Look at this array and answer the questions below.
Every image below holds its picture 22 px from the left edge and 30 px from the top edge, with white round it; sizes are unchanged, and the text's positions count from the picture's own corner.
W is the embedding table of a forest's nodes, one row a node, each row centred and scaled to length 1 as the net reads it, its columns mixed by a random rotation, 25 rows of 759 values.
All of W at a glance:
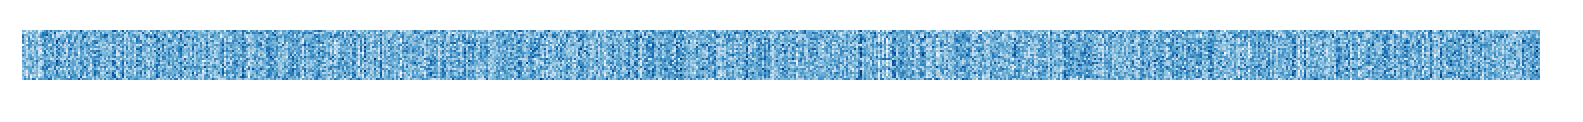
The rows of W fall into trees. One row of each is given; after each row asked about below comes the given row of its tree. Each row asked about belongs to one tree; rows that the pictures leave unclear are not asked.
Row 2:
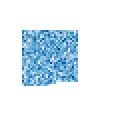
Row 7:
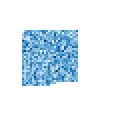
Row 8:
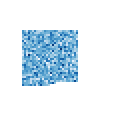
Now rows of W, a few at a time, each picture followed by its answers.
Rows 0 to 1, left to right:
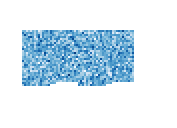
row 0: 8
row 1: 7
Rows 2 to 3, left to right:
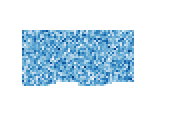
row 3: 2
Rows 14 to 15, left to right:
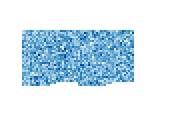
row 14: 7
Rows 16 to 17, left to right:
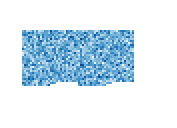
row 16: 8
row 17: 8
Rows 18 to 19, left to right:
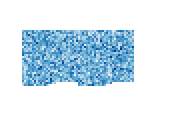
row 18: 2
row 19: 7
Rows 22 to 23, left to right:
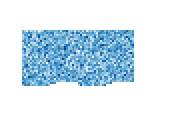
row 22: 8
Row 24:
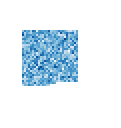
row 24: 2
